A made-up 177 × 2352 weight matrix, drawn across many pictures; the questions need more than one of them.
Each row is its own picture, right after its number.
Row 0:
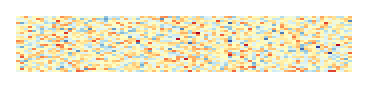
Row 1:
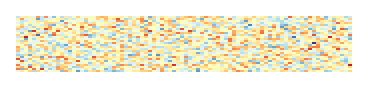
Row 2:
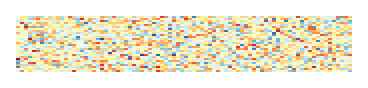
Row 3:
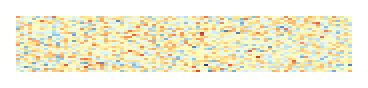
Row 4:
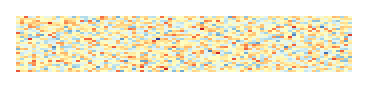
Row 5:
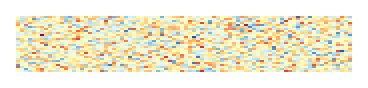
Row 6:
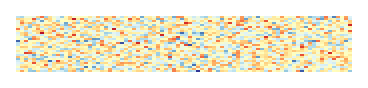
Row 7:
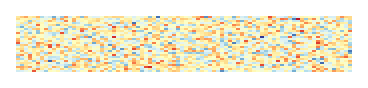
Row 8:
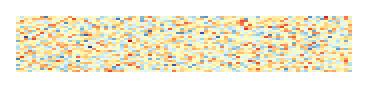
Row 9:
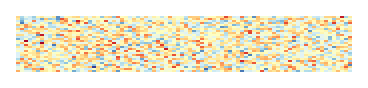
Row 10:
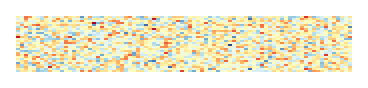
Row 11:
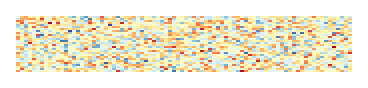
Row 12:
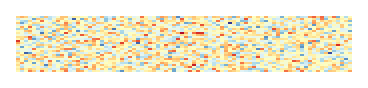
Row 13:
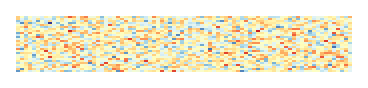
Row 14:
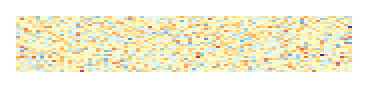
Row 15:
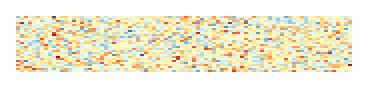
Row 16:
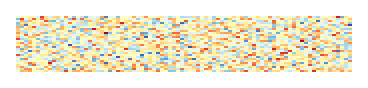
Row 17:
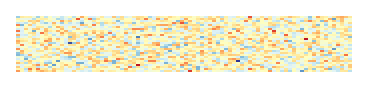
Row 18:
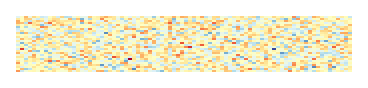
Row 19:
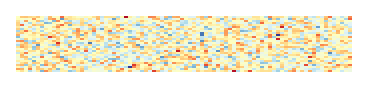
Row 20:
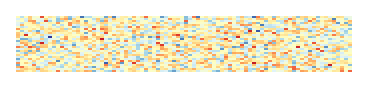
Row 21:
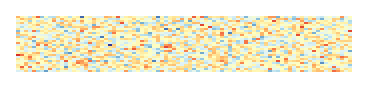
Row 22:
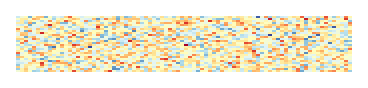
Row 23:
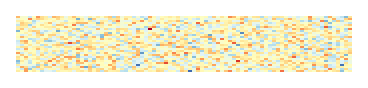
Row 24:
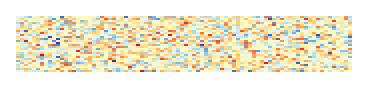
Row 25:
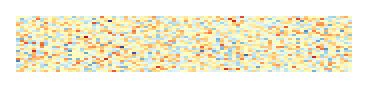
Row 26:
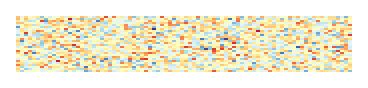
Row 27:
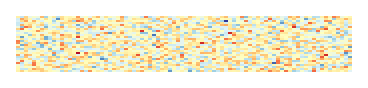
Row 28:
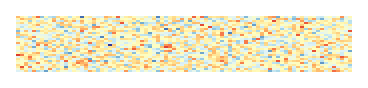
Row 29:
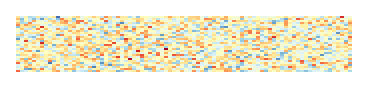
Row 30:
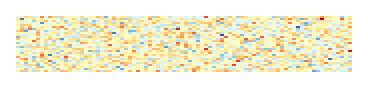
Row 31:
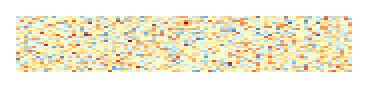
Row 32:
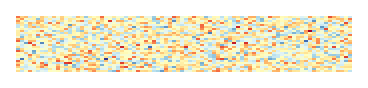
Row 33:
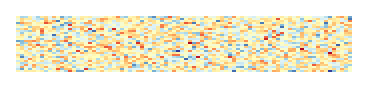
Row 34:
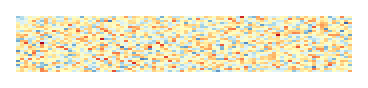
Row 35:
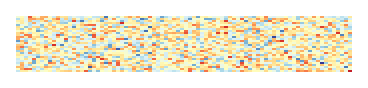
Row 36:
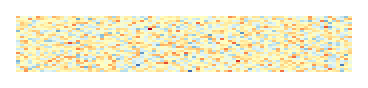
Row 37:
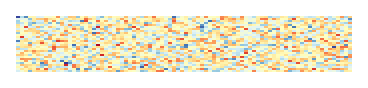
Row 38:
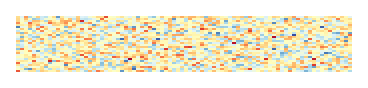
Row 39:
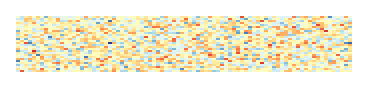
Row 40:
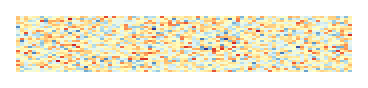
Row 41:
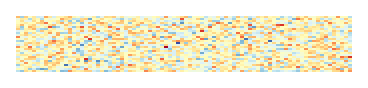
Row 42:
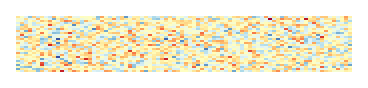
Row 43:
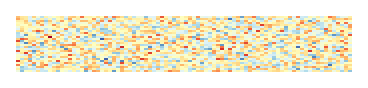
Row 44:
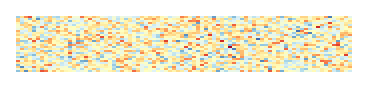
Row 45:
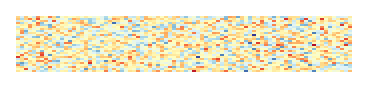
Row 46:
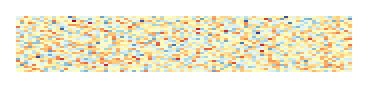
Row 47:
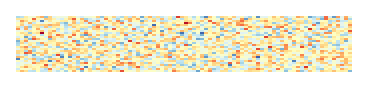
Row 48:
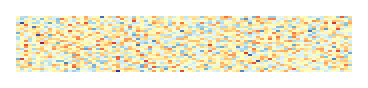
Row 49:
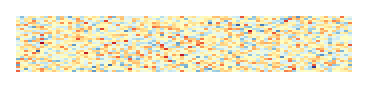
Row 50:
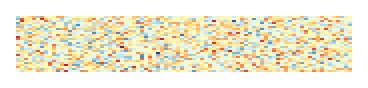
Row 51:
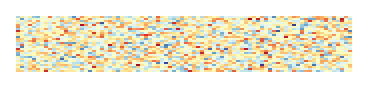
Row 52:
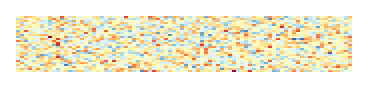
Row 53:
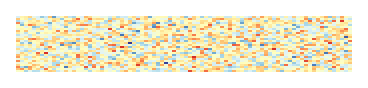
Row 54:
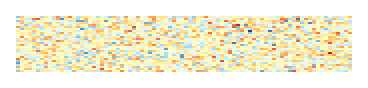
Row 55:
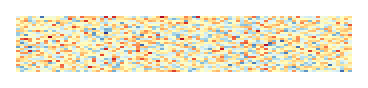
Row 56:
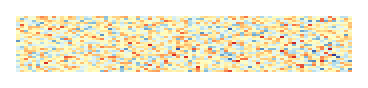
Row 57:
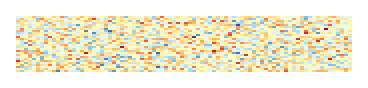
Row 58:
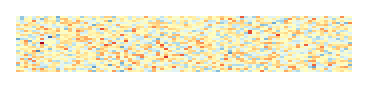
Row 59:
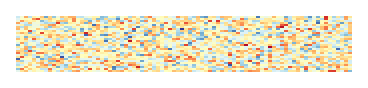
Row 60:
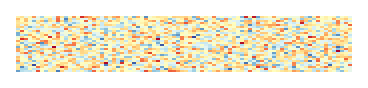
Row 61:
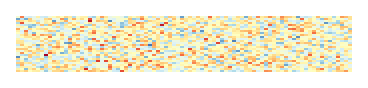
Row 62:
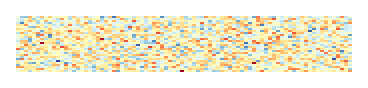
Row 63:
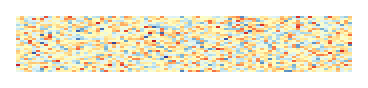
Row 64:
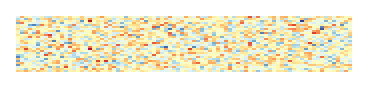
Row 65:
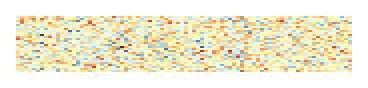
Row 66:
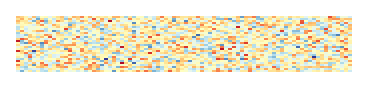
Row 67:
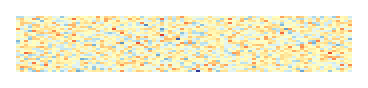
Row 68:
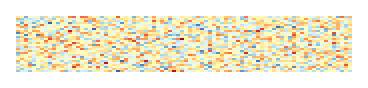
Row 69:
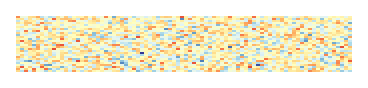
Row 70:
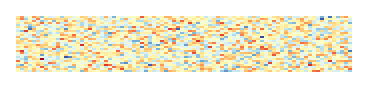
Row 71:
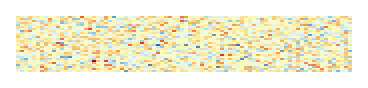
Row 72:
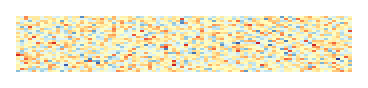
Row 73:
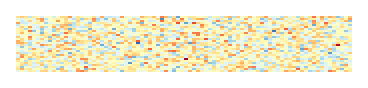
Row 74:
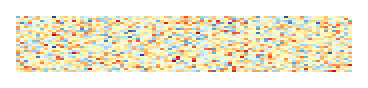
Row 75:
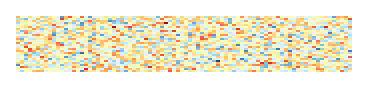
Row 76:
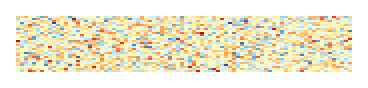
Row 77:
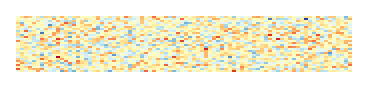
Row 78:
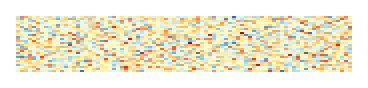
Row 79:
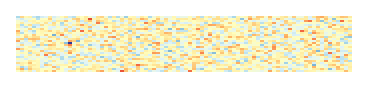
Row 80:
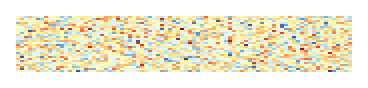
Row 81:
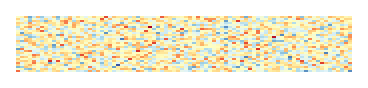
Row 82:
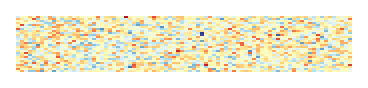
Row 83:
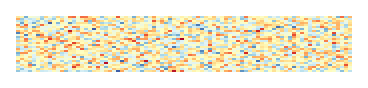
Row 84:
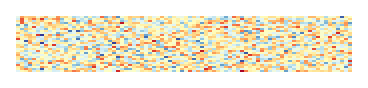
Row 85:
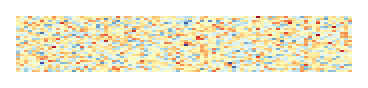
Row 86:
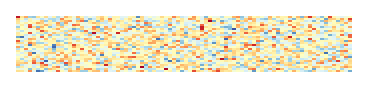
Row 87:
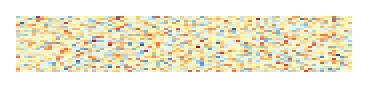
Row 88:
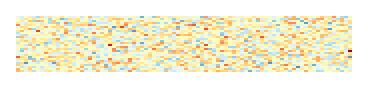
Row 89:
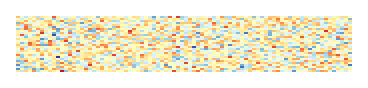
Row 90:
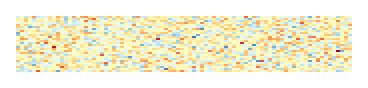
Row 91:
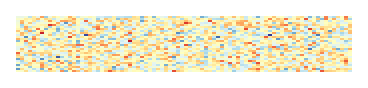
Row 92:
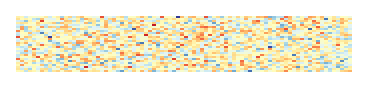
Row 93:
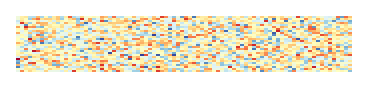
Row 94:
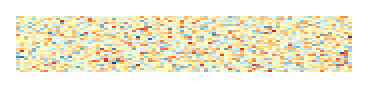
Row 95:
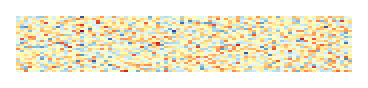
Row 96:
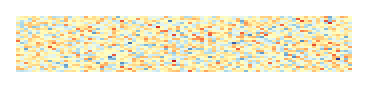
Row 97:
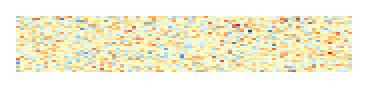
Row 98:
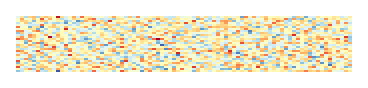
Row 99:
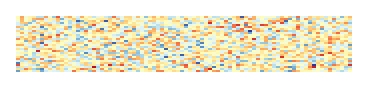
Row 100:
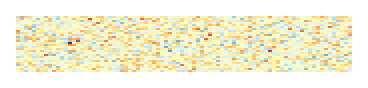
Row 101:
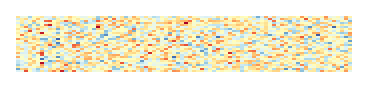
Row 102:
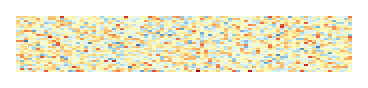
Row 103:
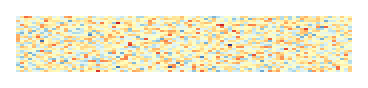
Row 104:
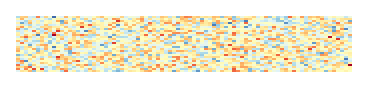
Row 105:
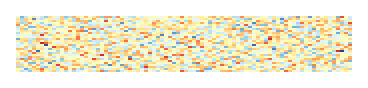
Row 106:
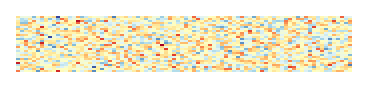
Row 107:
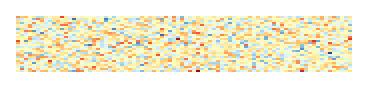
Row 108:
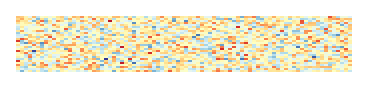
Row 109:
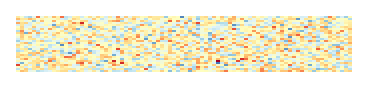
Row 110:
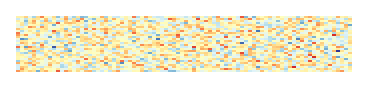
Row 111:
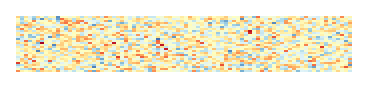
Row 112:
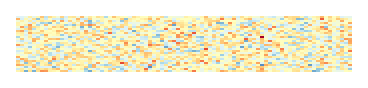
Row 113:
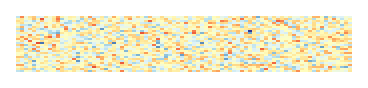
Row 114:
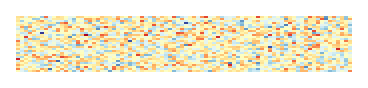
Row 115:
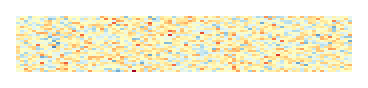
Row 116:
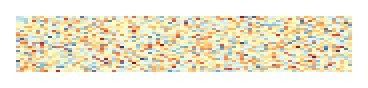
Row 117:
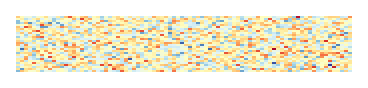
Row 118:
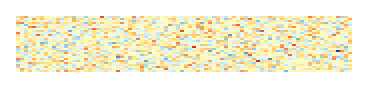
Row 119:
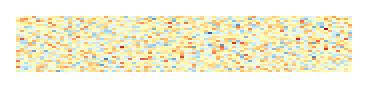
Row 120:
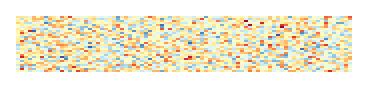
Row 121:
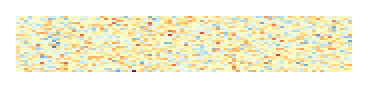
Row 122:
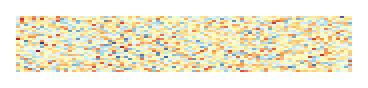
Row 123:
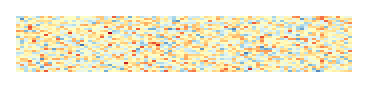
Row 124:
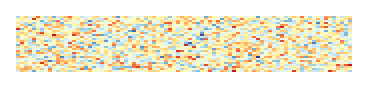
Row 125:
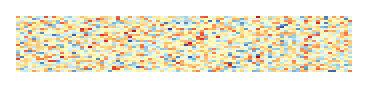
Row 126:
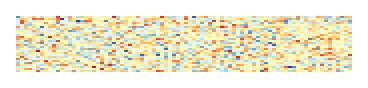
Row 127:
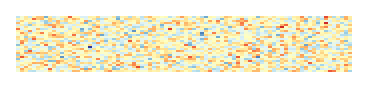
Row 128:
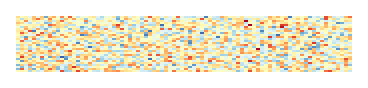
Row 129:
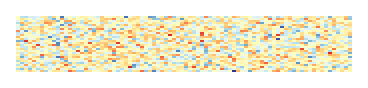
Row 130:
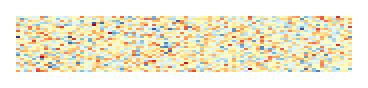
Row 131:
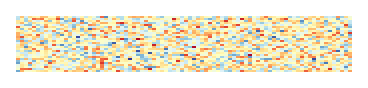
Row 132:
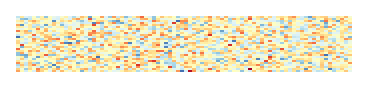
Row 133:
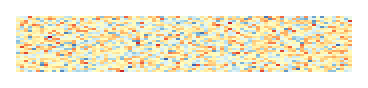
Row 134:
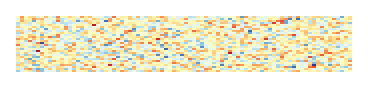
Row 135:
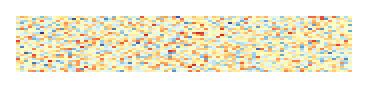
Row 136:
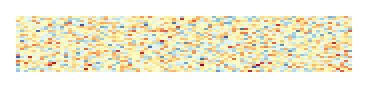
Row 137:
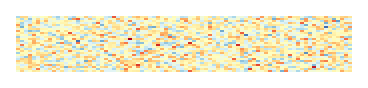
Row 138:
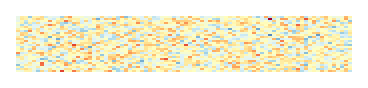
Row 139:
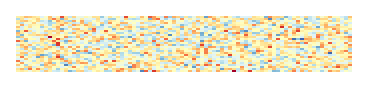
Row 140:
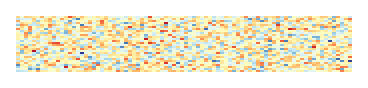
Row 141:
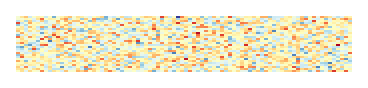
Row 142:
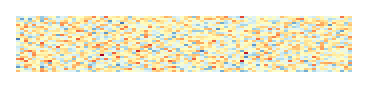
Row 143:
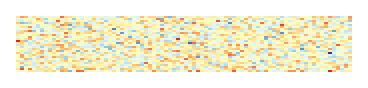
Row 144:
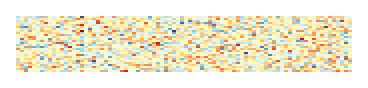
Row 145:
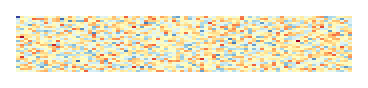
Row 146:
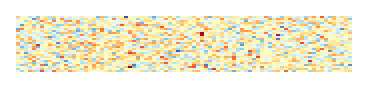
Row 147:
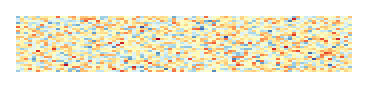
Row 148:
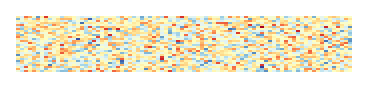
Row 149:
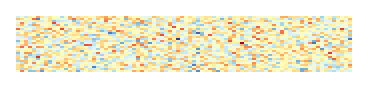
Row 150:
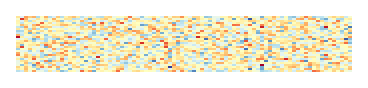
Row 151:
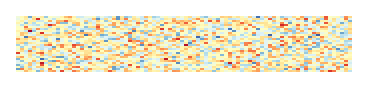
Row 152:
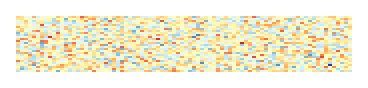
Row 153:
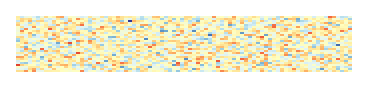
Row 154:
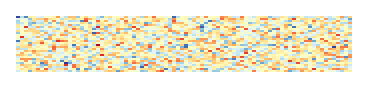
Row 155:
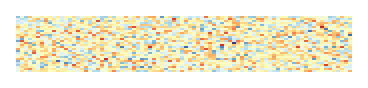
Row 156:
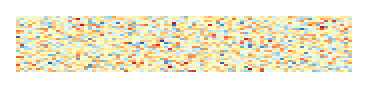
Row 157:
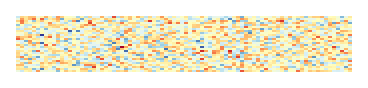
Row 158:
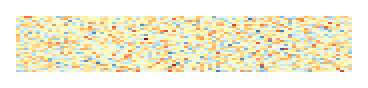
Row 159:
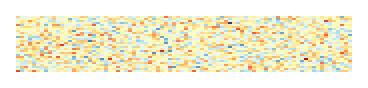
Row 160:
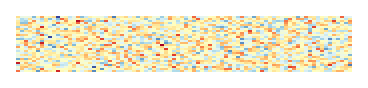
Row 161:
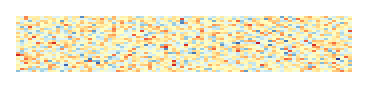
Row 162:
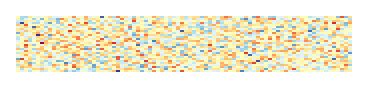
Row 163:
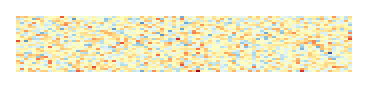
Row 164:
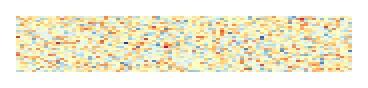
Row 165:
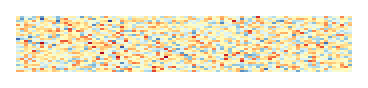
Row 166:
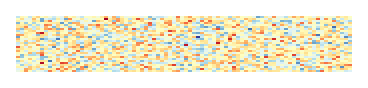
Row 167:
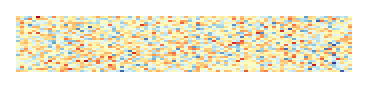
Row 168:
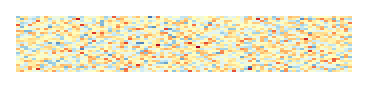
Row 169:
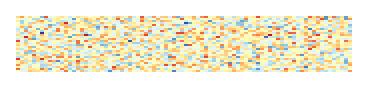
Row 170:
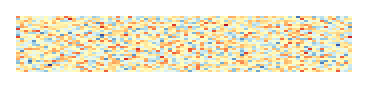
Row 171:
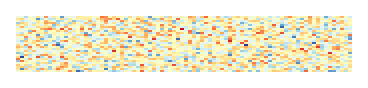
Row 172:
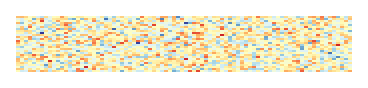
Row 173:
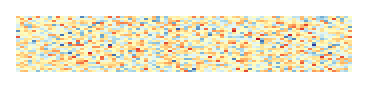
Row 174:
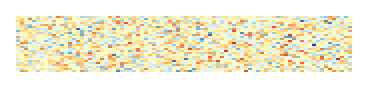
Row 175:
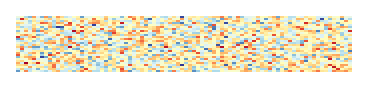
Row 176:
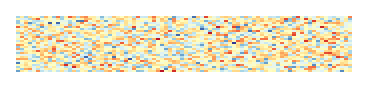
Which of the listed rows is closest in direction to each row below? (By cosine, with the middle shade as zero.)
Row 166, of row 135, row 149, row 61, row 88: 149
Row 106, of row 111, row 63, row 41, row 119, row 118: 111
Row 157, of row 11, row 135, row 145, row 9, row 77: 11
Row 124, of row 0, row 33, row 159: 0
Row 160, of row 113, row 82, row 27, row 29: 29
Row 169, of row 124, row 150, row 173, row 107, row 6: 107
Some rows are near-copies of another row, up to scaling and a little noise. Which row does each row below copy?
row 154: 37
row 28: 21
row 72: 161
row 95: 144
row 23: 36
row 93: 2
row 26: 40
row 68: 83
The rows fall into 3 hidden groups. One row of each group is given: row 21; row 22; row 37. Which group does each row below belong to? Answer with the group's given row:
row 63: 37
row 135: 22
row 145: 37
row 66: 37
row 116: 37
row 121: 22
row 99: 37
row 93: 37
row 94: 21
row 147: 37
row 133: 22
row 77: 22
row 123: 21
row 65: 37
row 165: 37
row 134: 37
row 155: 37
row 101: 22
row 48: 37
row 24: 22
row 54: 37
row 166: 22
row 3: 22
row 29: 37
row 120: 22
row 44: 21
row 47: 22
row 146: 22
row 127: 22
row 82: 22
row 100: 21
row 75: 21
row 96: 21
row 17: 21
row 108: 37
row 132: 21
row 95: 21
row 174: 21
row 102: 22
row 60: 37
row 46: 22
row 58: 37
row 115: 22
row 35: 37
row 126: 37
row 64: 21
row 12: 22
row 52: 22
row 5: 37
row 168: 21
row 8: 22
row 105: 37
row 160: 37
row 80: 22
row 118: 37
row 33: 22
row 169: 22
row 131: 37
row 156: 21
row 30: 21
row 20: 37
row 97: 37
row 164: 21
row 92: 22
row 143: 22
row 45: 21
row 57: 37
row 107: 22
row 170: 21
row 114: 22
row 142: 37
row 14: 21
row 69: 21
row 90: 37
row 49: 37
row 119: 37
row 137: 21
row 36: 21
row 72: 21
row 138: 22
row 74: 22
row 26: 37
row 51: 21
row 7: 21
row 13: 37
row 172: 22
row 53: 21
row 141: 22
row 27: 37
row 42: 22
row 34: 37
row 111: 37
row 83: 37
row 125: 22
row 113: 37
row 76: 22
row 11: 37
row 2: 37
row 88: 21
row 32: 37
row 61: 21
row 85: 22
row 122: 37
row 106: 37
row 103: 21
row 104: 22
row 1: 22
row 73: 22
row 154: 37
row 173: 21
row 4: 37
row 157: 37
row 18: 37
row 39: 37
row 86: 37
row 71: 21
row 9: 37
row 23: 21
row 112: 21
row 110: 37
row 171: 22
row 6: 22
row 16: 37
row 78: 21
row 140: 21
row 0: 22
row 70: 21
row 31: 22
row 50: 37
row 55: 37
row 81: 37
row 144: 21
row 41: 21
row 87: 21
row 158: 21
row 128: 22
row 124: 22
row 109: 21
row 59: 22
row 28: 21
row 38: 37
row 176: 37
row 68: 37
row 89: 22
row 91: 22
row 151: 22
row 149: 22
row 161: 21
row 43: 37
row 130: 21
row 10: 21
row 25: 37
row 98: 37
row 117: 37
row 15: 22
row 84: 37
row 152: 37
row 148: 21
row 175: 21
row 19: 22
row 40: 37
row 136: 21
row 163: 22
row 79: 21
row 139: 22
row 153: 21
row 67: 22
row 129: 22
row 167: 21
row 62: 37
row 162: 37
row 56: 21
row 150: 21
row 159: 21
